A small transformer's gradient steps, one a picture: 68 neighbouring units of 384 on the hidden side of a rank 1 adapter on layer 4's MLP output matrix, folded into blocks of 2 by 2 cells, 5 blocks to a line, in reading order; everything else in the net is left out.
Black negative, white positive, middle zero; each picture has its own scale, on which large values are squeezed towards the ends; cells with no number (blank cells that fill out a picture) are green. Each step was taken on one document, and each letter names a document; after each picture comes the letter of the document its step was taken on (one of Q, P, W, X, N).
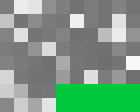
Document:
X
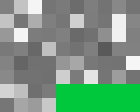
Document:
X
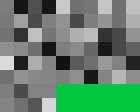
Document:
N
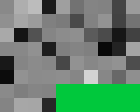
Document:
N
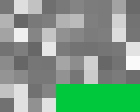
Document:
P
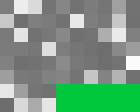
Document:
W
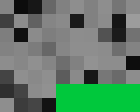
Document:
X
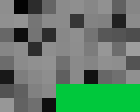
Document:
W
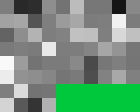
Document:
N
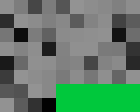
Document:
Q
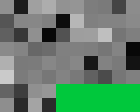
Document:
P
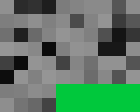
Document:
N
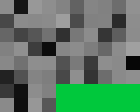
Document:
P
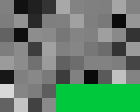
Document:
X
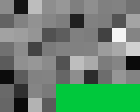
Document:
Q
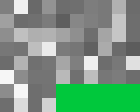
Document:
P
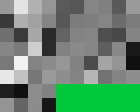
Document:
P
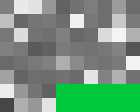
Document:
X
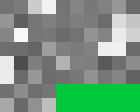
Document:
N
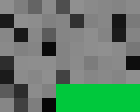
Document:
Q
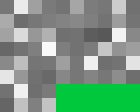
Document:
P
